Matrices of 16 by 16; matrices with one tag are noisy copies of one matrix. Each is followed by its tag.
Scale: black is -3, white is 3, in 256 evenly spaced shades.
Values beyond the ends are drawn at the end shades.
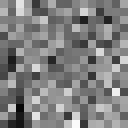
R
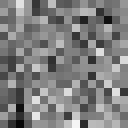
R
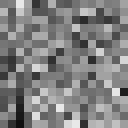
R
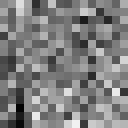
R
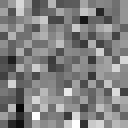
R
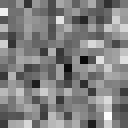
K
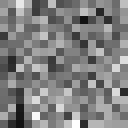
R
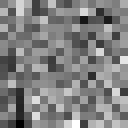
R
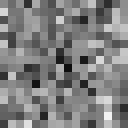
K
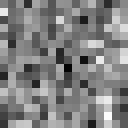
K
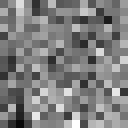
R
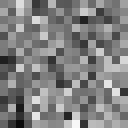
R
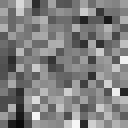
R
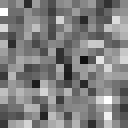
K
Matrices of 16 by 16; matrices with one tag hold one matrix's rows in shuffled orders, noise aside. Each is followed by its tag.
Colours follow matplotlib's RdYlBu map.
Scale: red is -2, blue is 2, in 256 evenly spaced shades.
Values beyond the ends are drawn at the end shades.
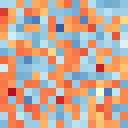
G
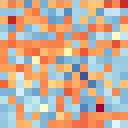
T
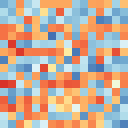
T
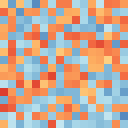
G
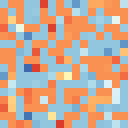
G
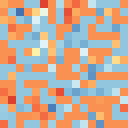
G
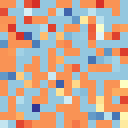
G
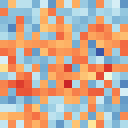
T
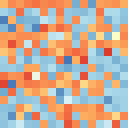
T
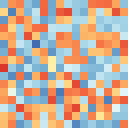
G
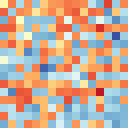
T
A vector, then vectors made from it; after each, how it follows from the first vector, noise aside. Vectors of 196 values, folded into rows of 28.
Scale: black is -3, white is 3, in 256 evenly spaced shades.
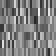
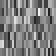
sign-scrambled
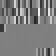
partly zeroed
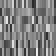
wrapped around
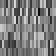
sign-scrambled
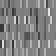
partly zeroed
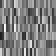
wrapped around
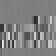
partly zeroed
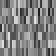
sign-scrambled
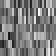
sign-scrambled
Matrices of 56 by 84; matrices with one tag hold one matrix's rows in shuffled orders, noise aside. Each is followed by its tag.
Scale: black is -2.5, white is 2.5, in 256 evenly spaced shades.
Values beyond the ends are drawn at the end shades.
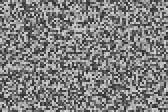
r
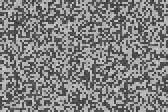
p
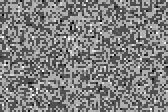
r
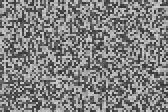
p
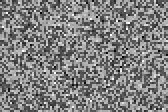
r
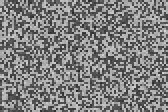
p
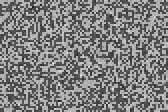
p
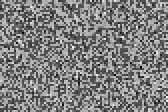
p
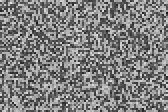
r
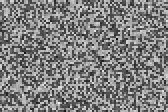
r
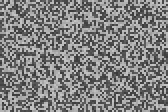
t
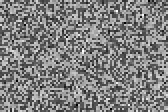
r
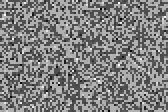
p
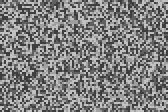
t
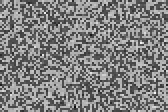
r
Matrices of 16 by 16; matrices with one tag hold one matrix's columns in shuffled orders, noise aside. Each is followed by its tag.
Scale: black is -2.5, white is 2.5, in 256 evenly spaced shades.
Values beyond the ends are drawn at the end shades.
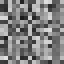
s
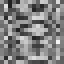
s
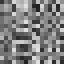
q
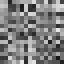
q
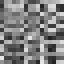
q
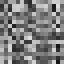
q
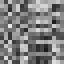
q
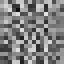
q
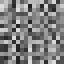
q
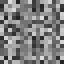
s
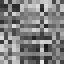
q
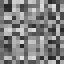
s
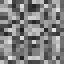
s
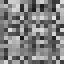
s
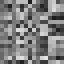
s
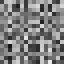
q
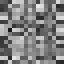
s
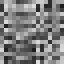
q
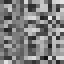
s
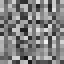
s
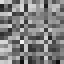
q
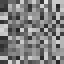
s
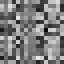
s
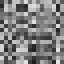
q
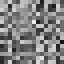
q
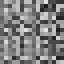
s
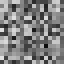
s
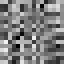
q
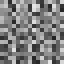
q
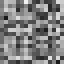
s
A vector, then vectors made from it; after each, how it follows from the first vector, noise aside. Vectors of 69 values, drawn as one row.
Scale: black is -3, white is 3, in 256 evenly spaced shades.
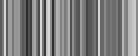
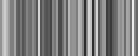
reversed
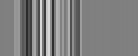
partly zeroed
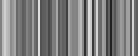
reversed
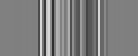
partly zeroed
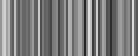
reversed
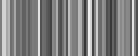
reversed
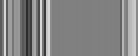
partly zeroed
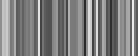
reversed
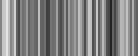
reversed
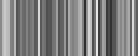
reversed
